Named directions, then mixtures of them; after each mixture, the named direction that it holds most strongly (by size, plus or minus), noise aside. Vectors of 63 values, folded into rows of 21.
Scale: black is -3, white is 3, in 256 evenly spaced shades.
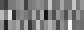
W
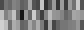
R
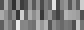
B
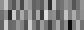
W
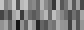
B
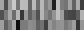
B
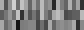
B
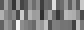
B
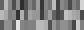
B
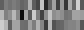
R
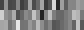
R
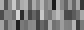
B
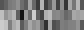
R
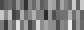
W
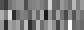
W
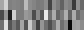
W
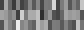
B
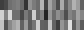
W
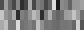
B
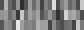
B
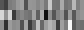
W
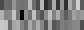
R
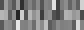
B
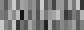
B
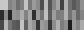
W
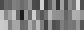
R
